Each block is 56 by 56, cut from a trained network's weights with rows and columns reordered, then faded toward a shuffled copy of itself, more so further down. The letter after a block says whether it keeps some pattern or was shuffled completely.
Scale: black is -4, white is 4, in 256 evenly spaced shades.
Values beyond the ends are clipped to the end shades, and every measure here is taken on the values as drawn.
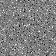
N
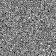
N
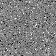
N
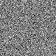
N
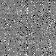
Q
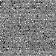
Q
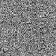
Q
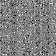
Q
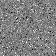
N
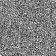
Q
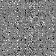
Q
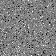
N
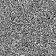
Q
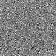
Q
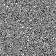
N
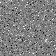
N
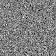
N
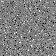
N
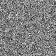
N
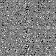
Q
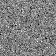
N
